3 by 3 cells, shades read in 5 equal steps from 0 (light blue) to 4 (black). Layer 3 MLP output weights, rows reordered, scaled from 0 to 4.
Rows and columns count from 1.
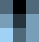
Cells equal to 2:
3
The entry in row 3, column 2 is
2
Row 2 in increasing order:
1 1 3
